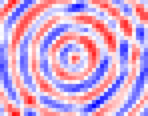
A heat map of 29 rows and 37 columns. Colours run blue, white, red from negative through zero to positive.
Overall the values sit about 50% of the way up the scale. Rings spread out from the centre. No overall slope runs across the table.
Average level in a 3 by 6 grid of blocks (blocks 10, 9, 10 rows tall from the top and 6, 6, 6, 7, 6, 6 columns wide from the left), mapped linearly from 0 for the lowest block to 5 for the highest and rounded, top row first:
341353 / 003510 / 231010
